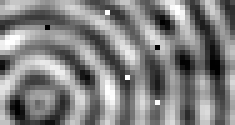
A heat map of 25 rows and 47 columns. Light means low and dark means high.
Five lone cells stand out: two far higher and three far lower than their neighbours. The halves do not mirror each other. Concentric rings centre on the bottom left. On average the colour sits 50% of the way up the scale. The middle right is the ninth with the highest average. No single row or column stands out from its neighbours. No overall slope runs across the table.
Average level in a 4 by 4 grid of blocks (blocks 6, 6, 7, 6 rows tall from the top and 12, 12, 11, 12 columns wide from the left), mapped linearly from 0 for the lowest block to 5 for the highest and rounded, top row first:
3233 / 0314 / 1245 / 5112
